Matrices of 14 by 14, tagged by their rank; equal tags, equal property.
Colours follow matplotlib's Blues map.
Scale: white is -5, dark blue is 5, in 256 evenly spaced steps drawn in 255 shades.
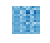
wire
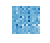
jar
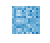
jar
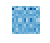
wire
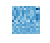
jar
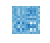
wire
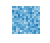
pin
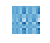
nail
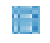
nail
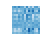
wire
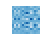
wire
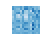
jar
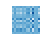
nail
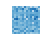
jar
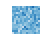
pin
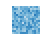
pin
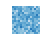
pin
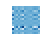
nail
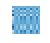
nail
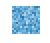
pin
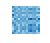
wire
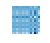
nail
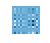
nail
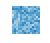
pin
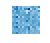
jar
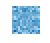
jar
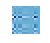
nail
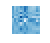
wire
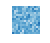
pin
